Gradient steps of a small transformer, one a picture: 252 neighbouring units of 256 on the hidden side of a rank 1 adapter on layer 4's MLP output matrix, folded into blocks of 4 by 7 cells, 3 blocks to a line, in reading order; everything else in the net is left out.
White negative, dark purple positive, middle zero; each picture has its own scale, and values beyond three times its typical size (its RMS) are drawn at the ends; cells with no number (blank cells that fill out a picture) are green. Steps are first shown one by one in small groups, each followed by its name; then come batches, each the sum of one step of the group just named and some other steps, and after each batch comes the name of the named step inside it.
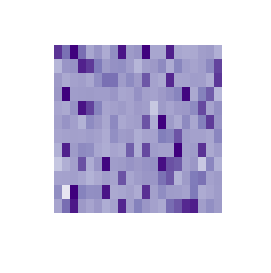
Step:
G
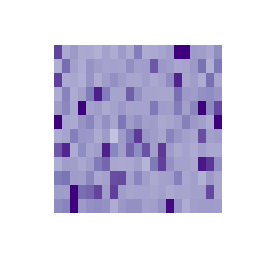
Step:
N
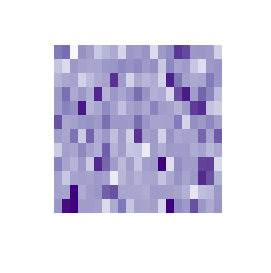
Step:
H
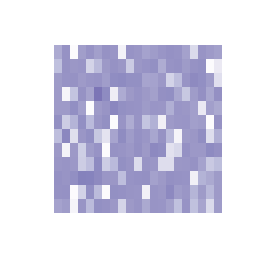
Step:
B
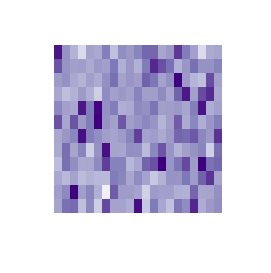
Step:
H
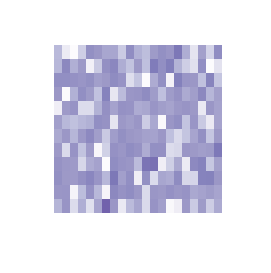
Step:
B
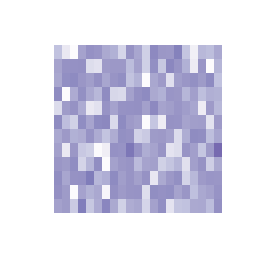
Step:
B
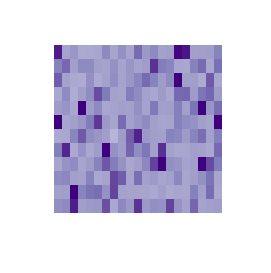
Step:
N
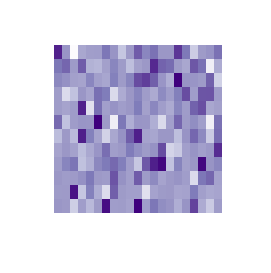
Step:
B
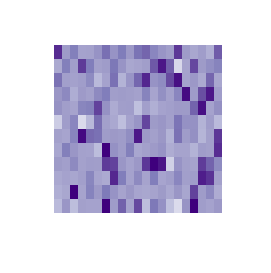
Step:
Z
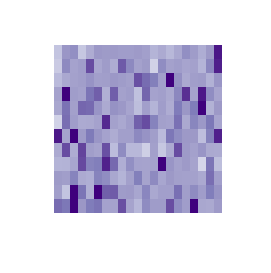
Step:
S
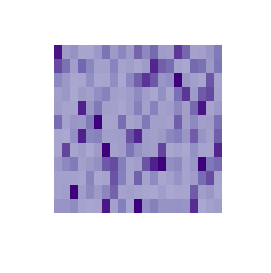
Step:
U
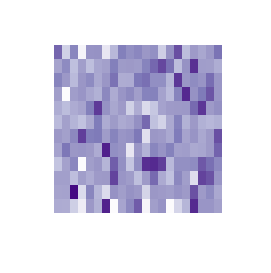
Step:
Z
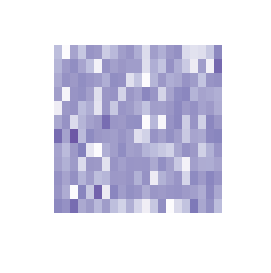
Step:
S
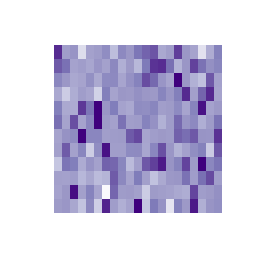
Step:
U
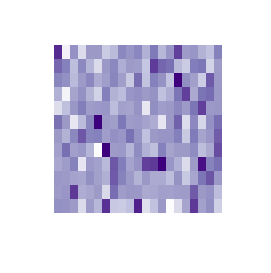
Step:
U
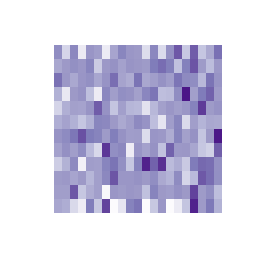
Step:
Z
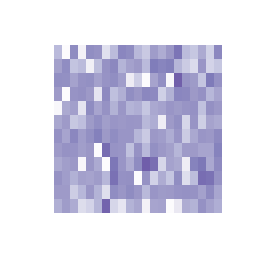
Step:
Z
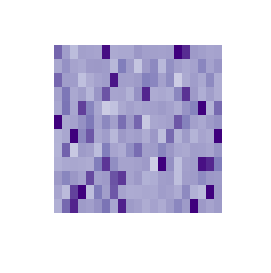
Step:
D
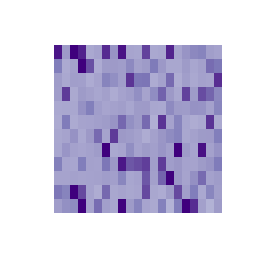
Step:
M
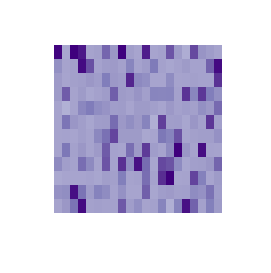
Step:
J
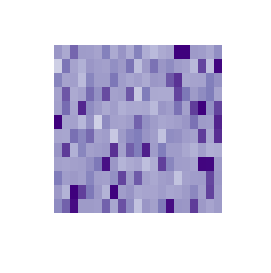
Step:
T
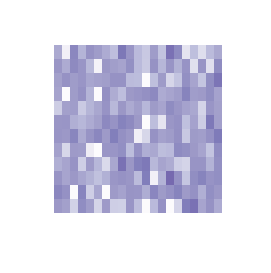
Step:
M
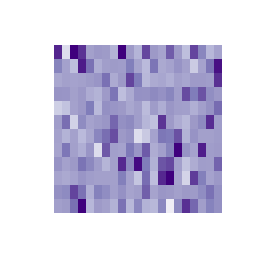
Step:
J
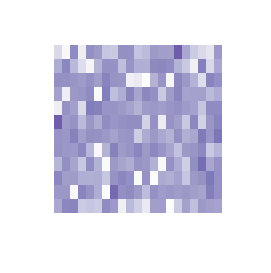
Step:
T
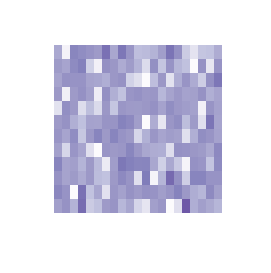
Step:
M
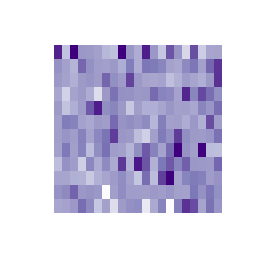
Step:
J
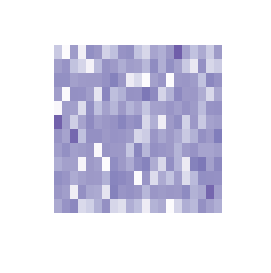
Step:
D
